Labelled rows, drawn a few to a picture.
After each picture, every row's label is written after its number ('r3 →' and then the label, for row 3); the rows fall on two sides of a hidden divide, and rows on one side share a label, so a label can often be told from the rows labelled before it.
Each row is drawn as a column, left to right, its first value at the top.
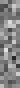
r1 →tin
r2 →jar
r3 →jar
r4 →jar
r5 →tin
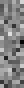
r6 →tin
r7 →jar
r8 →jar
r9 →tin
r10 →jar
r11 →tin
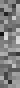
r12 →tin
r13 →jar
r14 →tin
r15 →tin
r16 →tin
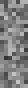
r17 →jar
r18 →jar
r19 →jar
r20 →tin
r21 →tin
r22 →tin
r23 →tin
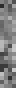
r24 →tin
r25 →tin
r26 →tin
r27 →jar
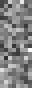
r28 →tin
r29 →jar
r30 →tin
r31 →tin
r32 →tin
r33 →tin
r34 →tin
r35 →tin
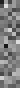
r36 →jar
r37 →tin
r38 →tin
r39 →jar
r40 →tin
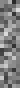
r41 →jar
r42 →jar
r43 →jar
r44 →tin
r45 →jar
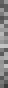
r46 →jar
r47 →jar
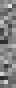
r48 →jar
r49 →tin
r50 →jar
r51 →jar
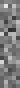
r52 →jar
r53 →tin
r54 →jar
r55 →jar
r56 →jar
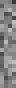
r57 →tin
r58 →jar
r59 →tin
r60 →jar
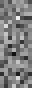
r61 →jar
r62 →jar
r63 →tin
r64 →tin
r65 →tin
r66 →jar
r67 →jar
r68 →jar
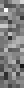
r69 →jar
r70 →jar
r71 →jar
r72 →jar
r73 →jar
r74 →tin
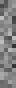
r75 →tin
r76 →jar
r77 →tin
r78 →tin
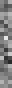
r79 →tin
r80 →jar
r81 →jar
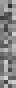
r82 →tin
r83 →tin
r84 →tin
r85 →jar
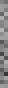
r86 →tin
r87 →jar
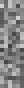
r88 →jar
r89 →jar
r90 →tin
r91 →tin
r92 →tin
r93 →jar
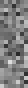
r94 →tin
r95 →tin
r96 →tin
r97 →tin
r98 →tin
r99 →tin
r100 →jar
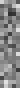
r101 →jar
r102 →tin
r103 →tin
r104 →tin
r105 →jar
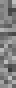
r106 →tin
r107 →tin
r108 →tin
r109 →tin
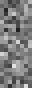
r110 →jar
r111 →jar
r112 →jar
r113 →jar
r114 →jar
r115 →jar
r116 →tin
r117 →jar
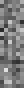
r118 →jar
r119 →tin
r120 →jar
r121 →jar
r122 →jar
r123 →tin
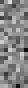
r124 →jar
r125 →jar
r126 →tin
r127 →tin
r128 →jar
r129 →jar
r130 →jar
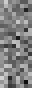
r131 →tin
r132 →tin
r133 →jar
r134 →tin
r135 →jar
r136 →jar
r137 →jar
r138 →tin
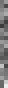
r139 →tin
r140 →tin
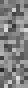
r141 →jar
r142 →tin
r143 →jar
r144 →tin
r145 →tin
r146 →tin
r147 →tin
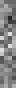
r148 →jar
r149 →tin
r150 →jar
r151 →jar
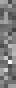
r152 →tin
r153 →tin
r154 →jar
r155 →jar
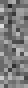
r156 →jar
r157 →tin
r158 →tin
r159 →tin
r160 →jar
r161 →tin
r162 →jar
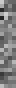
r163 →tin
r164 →jar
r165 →jar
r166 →jar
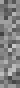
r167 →tin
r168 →jar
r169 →tin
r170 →jar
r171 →jar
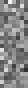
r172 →tin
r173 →jar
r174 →tin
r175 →tin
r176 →jar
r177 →jar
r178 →tin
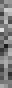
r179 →tin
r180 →tin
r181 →jar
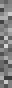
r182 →tin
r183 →jar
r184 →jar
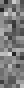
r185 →jar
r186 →jar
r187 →jar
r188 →tin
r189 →tin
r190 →tin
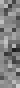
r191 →jar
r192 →tin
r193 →tin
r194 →jar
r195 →tin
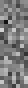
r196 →tin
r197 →tin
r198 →jar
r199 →tin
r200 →jar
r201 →jar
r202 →tin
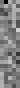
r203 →tin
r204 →jar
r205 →tin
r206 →jar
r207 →tin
